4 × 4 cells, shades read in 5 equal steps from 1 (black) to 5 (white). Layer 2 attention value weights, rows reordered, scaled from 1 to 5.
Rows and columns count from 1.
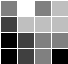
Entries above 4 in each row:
1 0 0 0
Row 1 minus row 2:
1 1 -1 0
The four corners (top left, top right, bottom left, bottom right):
3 4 1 1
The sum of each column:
7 13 13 12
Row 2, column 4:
4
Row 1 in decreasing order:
5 4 3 3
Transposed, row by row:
3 2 1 1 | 5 4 2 2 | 3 4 3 3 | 4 4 3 1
